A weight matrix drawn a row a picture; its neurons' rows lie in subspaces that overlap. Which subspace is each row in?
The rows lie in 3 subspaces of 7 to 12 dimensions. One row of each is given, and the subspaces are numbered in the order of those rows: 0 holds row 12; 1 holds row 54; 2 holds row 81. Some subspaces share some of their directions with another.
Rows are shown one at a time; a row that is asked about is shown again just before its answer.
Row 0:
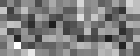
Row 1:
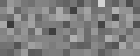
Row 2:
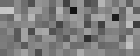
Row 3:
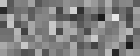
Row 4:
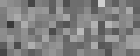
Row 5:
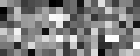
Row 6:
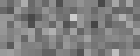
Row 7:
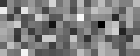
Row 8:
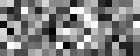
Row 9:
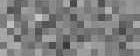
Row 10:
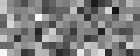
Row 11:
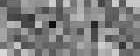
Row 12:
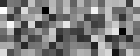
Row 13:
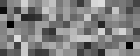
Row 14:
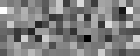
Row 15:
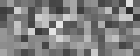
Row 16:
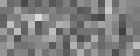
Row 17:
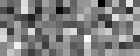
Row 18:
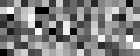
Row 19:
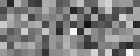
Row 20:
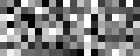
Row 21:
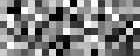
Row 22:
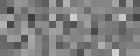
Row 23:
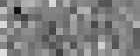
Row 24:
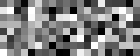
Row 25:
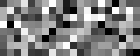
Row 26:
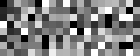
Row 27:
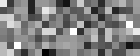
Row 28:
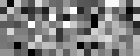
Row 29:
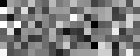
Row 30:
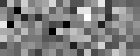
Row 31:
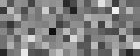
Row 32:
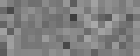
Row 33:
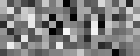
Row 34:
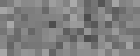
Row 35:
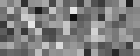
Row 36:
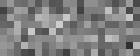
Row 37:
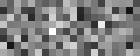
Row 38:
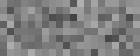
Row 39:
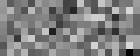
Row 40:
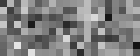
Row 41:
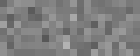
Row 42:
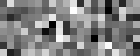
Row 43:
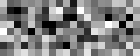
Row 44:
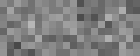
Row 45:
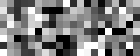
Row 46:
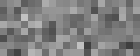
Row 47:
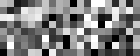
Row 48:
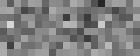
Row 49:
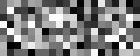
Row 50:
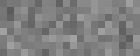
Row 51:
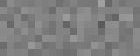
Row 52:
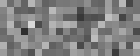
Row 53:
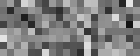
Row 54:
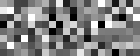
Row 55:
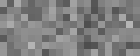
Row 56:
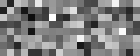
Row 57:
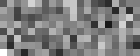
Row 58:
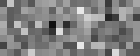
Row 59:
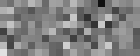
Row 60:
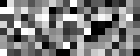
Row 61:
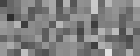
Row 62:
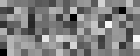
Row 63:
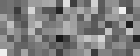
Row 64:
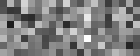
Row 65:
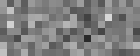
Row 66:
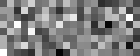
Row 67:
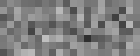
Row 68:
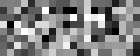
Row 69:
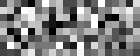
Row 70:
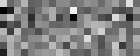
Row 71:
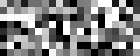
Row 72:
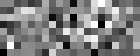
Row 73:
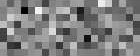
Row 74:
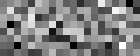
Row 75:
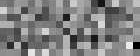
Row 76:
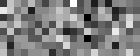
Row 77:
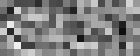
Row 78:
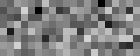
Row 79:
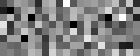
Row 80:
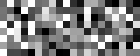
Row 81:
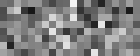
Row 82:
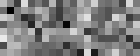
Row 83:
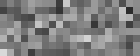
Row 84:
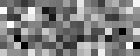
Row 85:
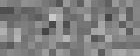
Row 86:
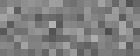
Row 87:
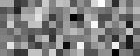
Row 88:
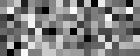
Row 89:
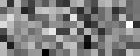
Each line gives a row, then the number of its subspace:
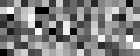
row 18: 1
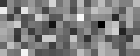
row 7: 0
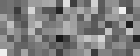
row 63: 0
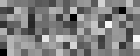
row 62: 0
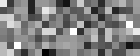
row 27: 1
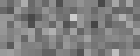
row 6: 1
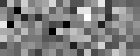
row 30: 2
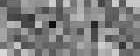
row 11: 0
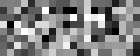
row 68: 0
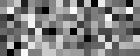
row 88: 1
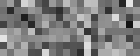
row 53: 1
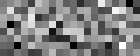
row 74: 0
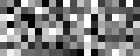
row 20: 1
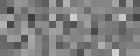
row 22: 1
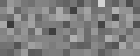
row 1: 2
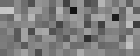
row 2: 1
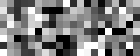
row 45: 0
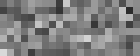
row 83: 0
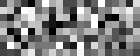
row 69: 1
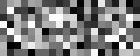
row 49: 2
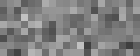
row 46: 1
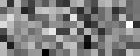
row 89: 1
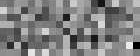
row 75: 0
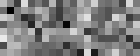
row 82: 1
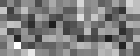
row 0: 0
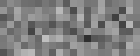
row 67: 0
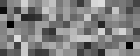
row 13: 0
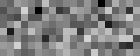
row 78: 1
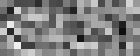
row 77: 0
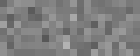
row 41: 0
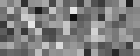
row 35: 1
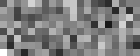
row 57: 0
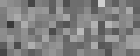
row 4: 0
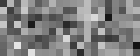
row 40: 0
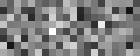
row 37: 1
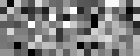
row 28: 0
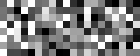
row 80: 2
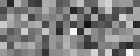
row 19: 1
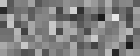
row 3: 1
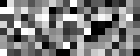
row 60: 2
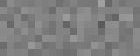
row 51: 0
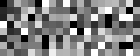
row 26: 1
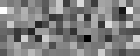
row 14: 0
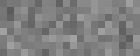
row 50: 0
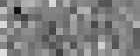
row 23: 2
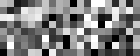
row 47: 1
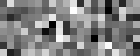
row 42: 1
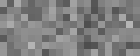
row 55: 1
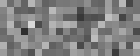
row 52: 2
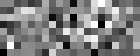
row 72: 2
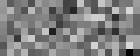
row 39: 0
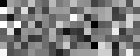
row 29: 0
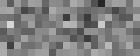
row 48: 2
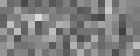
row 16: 0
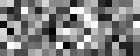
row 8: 1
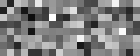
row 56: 0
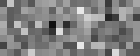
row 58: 1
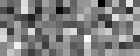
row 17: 1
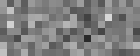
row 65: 0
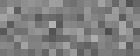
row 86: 0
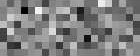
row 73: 1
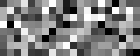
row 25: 0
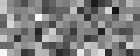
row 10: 0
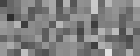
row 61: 0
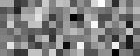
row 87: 1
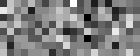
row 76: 0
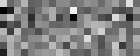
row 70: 0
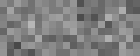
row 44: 0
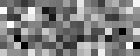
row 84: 0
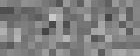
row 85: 2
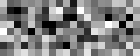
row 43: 2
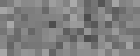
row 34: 0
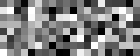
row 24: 0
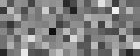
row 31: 0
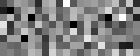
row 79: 1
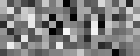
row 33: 1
